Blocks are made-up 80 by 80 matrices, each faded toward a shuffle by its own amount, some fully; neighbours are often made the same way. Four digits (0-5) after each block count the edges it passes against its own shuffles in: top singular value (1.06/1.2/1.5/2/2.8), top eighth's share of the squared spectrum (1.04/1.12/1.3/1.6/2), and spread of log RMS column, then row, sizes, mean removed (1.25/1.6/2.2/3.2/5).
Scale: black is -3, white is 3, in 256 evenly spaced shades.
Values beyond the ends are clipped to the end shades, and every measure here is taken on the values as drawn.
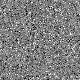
1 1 0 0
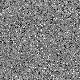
0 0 0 0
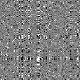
5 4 3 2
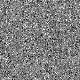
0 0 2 0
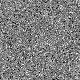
0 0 0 0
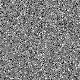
0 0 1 0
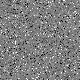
2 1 0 0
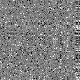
4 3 2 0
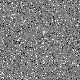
3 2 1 1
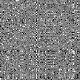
4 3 2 2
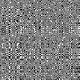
5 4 3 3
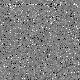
3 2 0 1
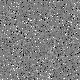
1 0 0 0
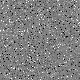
0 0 0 0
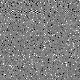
3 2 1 1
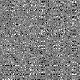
4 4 2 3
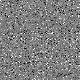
3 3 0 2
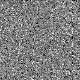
1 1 2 0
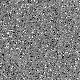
0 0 0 0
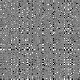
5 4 3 3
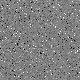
0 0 0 0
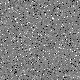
0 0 0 0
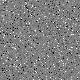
1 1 0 0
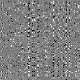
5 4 3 2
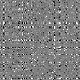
5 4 3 3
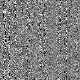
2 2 4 0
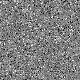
2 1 0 0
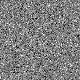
2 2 0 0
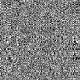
4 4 2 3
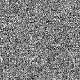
3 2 1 1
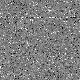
2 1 0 1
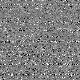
2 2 0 3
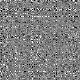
2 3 3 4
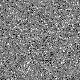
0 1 0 1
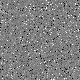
0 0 0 0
